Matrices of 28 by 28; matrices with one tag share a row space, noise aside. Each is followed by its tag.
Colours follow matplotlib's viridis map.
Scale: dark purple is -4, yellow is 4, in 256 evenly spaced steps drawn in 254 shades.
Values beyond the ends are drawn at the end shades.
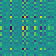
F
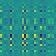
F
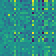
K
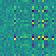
K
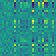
K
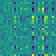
K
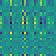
F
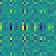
F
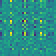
F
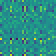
F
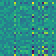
K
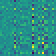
K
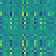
F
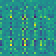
F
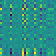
F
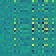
K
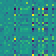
K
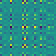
F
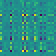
F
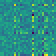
K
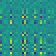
F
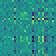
K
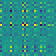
F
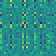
F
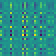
F
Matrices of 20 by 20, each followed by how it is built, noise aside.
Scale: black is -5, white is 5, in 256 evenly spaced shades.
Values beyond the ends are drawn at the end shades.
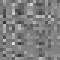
low rank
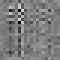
low rank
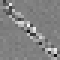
banded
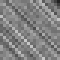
Toeplitz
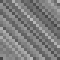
Toeplitz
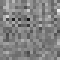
low rank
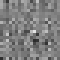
low rank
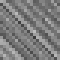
Toeplitz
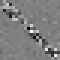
banded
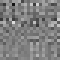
low rank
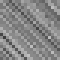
Toeplitz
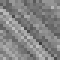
Toeplitz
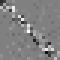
banded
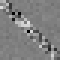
banded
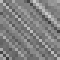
Toeplitz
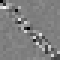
banded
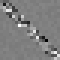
banded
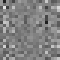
low rank
